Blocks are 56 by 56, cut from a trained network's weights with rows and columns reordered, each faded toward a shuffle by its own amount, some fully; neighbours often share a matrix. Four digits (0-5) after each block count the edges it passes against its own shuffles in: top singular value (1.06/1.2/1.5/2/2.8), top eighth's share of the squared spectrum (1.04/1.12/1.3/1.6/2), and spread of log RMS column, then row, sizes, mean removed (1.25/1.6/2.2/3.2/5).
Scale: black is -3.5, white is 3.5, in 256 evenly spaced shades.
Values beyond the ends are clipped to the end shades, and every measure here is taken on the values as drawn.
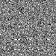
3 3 0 2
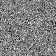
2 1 0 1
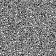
0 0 0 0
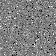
0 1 0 0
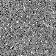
2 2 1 0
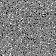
1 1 0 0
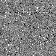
1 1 0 0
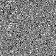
2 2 1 0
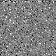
2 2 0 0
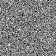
0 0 0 0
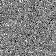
0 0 0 0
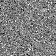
0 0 0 0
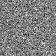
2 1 0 0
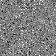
1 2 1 1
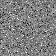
0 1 0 0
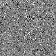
2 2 1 1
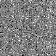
2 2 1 1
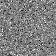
1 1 0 0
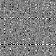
4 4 2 2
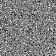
2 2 1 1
